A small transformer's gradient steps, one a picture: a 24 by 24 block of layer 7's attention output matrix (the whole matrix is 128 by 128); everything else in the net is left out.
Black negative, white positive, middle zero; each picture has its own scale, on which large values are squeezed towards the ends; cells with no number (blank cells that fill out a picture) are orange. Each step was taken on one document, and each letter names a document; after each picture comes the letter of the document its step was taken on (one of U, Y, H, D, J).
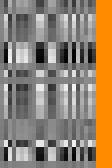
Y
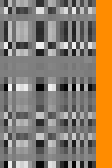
Y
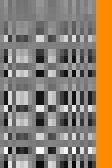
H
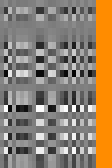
H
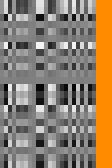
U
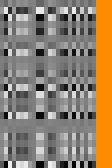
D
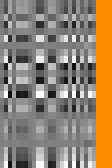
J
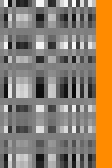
U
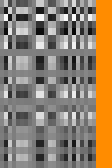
J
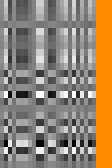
J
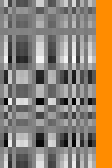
J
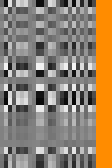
H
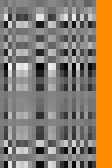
Y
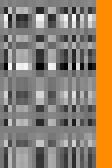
Y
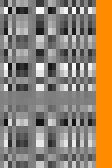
H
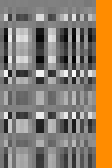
Y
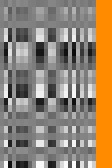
Y
